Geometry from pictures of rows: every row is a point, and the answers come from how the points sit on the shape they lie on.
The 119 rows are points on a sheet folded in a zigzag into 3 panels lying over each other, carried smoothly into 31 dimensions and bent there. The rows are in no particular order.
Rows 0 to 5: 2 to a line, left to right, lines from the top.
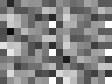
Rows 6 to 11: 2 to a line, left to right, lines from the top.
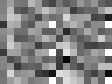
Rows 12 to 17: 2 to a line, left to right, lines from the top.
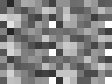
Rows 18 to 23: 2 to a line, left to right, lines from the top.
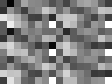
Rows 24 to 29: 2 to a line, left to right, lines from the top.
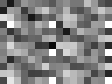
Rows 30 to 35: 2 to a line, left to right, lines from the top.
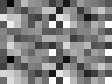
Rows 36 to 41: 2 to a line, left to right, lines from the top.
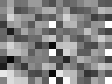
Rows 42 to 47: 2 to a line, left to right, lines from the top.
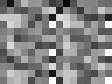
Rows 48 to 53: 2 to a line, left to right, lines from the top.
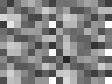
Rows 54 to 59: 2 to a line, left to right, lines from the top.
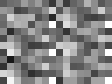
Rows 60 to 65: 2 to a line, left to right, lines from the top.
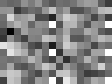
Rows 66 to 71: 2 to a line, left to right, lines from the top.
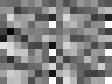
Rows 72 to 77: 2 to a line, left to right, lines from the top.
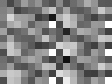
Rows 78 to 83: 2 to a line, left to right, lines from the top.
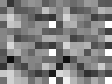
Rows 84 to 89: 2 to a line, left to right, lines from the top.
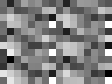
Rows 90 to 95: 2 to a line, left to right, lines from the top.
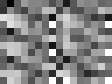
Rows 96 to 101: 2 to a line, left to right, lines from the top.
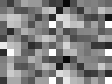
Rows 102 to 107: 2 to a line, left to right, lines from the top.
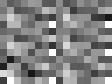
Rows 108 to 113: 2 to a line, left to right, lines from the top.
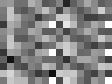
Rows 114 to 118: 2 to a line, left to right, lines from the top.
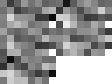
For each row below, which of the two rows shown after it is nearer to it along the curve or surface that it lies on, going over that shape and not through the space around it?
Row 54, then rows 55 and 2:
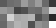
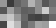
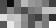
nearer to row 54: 2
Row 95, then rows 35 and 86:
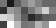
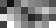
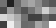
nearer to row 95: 35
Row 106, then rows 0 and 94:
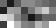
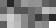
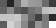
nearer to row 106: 0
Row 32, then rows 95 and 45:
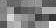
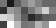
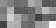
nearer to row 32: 45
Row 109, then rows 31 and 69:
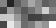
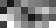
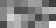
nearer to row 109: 31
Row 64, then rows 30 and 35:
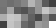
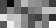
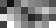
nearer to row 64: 30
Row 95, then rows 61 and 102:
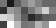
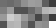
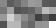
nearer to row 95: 102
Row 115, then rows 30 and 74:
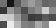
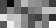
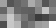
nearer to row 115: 74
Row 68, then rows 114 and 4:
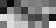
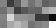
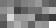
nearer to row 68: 114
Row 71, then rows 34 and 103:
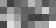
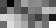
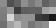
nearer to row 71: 103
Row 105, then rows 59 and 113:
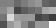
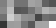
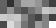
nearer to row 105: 59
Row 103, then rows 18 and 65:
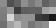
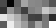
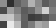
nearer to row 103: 65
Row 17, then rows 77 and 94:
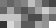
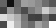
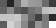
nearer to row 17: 94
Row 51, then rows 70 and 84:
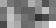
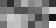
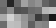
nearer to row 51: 84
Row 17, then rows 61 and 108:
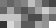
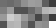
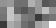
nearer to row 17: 61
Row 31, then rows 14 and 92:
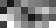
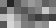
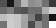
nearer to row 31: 14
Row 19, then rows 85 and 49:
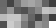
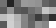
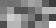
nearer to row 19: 49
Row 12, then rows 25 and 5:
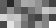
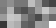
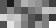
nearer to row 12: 5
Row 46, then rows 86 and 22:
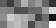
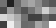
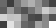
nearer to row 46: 22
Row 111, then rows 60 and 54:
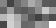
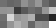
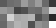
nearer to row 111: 60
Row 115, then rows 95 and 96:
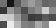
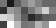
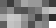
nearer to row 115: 95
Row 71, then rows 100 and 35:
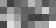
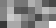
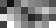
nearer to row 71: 35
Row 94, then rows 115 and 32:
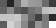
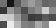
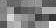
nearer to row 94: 32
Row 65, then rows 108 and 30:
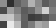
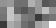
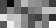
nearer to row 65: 108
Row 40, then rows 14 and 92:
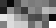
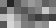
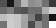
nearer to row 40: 14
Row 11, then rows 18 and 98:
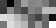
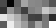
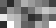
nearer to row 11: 18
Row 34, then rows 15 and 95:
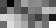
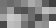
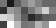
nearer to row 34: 95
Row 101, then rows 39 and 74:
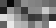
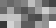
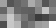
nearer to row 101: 74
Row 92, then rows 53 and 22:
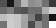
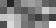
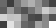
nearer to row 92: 22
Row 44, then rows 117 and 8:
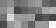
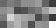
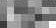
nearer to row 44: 8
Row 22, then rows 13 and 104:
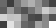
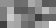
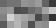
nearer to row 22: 104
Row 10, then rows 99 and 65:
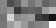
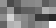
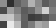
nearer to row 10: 99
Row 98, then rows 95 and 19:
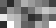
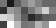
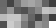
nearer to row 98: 19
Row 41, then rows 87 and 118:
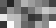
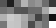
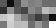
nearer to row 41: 87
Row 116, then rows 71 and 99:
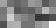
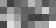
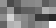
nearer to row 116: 99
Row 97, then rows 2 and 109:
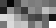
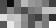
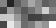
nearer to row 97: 109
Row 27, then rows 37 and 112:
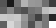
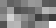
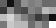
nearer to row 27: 37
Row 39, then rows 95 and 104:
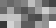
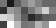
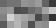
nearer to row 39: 104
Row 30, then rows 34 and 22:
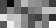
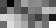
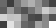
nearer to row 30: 22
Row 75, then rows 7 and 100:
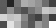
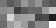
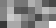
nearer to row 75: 100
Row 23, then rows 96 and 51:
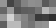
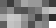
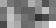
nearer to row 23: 51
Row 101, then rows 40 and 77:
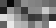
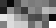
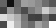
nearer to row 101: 40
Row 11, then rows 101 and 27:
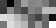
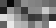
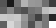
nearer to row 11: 101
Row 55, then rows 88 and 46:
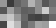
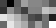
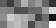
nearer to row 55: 88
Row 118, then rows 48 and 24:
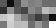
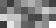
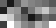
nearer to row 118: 24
